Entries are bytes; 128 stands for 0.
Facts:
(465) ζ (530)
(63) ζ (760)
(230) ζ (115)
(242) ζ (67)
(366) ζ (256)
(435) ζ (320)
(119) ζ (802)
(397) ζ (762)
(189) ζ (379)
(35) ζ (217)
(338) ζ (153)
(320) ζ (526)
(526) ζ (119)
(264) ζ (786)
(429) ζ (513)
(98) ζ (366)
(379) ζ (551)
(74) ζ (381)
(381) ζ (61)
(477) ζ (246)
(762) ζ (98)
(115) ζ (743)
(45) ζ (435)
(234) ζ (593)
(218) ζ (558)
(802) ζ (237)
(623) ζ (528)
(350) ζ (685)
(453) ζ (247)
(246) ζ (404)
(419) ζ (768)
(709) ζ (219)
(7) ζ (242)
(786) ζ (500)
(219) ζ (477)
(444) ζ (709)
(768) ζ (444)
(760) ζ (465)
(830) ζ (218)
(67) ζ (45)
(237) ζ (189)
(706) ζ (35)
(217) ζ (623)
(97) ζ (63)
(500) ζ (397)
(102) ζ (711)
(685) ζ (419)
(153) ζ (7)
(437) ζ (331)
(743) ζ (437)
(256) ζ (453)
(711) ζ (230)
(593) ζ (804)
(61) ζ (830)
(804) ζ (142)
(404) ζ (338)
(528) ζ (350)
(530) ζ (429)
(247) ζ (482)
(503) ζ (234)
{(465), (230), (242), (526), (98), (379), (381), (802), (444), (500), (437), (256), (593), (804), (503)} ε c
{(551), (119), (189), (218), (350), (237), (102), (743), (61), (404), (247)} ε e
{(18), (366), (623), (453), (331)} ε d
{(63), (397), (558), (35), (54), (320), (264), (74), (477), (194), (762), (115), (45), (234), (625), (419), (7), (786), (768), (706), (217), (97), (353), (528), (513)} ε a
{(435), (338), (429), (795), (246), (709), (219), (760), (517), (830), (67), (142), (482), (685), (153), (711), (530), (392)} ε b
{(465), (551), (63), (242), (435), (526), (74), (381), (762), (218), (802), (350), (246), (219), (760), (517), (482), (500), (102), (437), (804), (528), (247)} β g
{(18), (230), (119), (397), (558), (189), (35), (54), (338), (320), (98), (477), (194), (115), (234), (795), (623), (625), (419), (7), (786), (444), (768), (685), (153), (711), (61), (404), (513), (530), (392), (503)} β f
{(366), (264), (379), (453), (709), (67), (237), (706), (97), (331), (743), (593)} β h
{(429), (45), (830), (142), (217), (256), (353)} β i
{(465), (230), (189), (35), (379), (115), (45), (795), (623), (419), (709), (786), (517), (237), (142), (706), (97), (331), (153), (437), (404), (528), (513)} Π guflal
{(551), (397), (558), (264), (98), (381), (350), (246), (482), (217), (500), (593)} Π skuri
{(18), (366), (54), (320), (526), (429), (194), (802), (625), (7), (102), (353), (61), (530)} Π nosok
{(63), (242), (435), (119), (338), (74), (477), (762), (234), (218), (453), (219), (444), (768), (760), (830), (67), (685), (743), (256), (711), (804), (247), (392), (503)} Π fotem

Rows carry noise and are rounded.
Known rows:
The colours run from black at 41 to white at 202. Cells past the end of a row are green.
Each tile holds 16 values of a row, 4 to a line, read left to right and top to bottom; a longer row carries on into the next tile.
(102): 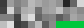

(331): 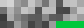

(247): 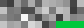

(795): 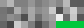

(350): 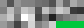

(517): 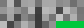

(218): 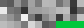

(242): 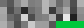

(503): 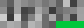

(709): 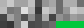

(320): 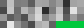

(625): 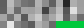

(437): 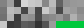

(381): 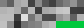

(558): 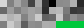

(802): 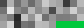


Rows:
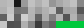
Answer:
(528)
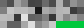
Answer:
(482)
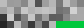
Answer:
(237)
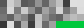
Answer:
(366)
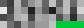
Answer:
(256)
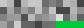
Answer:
(115)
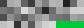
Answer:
(429)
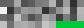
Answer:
(830)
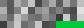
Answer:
(743)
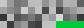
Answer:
(45)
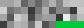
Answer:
(453)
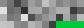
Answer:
(74)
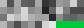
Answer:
(217)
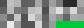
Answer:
(61)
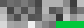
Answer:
(760)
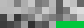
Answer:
(379)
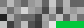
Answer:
(142)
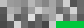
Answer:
(189)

